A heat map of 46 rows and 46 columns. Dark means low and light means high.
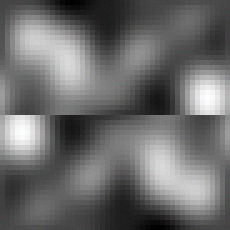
No lone cell stands out from its neighbours. A half turn leaves it unchanged. There is no overall slope.
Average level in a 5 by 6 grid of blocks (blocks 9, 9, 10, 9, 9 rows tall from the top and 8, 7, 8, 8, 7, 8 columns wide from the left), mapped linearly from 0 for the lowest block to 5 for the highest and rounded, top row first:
320121 | 353213 | 421124 | 312353 | 121023
